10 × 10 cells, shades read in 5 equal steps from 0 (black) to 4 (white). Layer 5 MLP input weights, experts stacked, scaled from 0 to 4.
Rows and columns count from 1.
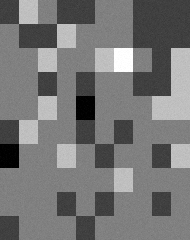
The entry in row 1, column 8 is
1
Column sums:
15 21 20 20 14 19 22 17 15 22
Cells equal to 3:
13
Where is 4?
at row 3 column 7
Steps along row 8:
same same same same same up down same same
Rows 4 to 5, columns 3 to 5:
1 2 1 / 3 2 0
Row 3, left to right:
2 2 3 2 2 3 4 2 1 3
